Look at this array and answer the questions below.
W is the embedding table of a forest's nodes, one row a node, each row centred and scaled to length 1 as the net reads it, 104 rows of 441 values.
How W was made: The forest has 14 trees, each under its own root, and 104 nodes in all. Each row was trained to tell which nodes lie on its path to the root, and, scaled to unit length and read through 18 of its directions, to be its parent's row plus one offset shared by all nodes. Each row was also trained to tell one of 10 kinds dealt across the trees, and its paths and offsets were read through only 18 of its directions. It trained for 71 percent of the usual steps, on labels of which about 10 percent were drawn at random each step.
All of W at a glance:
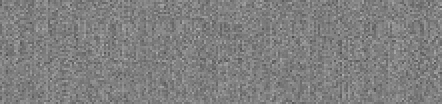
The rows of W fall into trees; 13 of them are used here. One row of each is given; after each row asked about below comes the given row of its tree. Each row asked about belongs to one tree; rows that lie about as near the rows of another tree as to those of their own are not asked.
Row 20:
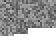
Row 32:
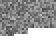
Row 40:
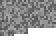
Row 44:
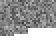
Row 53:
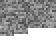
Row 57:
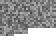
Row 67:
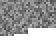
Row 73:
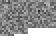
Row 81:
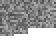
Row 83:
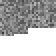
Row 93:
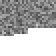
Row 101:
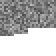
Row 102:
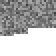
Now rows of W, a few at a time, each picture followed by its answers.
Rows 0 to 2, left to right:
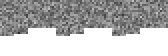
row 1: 53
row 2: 102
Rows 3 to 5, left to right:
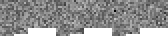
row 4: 102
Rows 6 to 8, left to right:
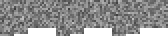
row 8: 101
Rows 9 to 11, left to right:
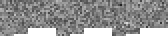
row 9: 81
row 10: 57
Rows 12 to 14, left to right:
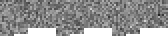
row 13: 93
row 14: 102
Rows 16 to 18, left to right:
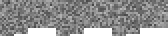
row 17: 57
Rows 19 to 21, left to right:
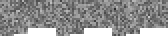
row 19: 57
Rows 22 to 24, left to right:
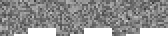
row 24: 44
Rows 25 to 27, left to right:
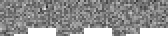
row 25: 102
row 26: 102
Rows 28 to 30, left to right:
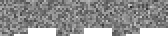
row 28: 53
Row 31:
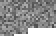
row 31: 44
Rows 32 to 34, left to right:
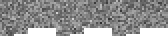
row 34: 40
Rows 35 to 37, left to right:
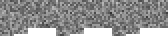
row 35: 101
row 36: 93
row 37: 93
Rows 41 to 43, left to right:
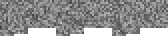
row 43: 32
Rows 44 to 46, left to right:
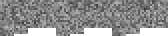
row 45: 40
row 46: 81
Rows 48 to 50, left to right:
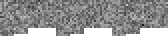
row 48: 44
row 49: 81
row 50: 44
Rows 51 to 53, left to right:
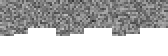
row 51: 93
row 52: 44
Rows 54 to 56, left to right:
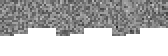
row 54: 101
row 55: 44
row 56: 102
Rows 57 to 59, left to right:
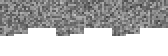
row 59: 101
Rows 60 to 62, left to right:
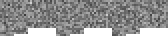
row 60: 102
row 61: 93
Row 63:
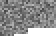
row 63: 32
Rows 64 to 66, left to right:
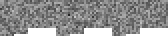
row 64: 32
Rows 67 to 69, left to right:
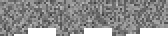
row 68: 102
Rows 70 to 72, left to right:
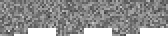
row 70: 44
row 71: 101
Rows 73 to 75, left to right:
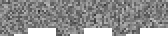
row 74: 83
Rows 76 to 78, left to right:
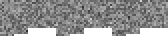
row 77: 102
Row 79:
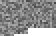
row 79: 93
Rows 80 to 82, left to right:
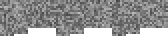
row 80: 102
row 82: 32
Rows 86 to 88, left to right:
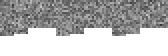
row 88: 44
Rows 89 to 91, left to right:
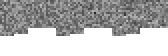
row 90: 93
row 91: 44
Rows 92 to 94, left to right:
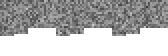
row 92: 81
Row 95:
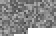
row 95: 57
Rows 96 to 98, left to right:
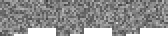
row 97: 40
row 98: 44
